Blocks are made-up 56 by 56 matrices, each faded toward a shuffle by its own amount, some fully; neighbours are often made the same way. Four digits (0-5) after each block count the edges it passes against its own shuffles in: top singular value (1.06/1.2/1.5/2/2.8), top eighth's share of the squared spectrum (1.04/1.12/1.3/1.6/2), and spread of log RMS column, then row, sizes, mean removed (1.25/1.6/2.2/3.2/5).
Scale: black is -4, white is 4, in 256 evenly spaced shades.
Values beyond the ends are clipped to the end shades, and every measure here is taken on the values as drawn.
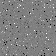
0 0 0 0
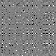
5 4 2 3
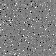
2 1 0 0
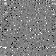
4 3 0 1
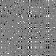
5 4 2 2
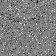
0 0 0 0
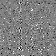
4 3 2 1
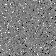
0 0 0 0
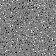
0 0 0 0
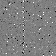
3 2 1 0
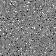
0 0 0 0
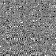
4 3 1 2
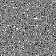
2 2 0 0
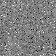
2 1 0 0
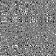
4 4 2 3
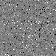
2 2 0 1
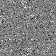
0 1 0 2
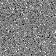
0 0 0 1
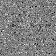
0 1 0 2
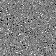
0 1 0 0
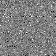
1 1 0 2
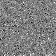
0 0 0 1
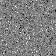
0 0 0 0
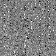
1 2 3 0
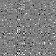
4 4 2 2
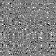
4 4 2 2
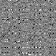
4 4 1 2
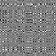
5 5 3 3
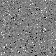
2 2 0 0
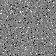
1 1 0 0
